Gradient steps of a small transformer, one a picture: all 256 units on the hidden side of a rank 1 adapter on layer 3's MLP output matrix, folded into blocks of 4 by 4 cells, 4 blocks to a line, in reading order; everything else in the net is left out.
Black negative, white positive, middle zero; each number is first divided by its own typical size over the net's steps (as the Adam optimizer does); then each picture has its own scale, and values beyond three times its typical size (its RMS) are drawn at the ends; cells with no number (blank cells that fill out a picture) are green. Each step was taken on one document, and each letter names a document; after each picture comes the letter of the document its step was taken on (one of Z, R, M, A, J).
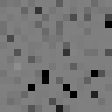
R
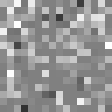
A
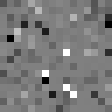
R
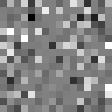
A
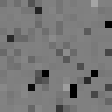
R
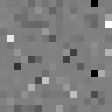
R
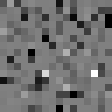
R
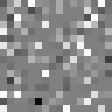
A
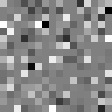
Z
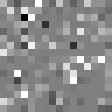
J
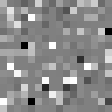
J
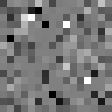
J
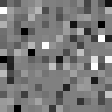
A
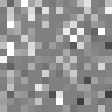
A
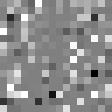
J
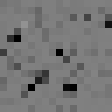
R
